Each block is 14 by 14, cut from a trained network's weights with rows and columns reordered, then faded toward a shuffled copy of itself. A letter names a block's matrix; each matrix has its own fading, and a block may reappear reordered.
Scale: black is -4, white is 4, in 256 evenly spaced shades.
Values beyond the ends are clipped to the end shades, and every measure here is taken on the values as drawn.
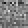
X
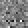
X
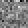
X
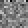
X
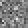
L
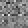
X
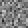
L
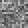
L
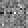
X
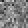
L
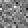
L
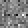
X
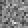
X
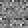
X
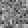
L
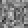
L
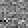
X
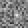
L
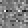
X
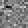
X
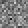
L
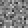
L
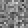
L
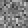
L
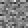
L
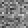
L
